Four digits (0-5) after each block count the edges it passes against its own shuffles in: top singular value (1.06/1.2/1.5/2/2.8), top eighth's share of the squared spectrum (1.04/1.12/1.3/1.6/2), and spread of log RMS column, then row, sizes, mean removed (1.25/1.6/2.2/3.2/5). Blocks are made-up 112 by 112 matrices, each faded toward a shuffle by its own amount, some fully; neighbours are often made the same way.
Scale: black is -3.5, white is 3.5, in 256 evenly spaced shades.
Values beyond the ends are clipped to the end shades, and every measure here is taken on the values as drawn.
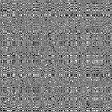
5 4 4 4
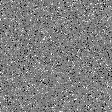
0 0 0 0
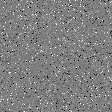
0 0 0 0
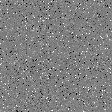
3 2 1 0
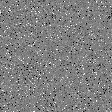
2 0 0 0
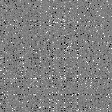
4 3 2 2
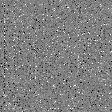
3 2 1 0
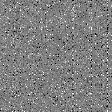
4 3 2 1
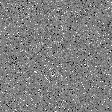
2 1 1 0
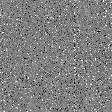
2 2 1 0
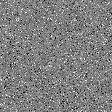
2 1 0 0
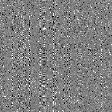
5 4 3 2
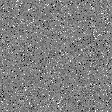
3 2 1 0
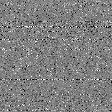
2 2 0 3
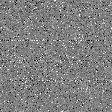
2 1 0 2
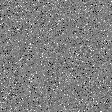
0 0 0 0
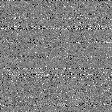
2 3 0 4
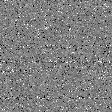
1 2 0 2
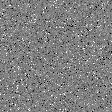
0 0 0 0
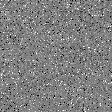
3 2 0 0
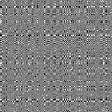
5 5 4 4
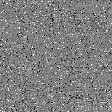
3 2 0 1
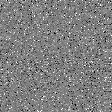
3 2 1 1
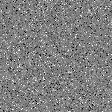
2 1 0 0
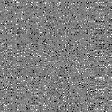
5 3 2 2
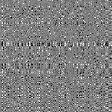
5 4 3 3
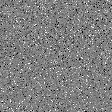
2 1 0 0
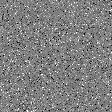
0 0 0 0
